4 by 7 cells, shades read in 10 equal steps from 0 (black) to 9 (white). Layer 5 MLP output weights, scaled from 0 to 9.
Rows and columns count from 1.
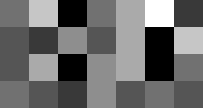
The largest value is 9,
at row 1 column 6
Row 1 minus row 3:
1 1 0 -1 0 9 -2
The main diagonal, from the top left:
4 2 0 5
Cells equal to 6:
4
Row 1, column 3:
0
